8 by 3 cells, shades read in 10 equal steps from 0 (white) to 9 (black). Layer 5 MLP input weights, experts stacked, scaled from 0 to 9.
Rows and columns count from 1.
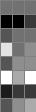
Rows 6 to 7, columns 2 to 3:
3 0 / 7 7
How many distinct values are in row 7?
2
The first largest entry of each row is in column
1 1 1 2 1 2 1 1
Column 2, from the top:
5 9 5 5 4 3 7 4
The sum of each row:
15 25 16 10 14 3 22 13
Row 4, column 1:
1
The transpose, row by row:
5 9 6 1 6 0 8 6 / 5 9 5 5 4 3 7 4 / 5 7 5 4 4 0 7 3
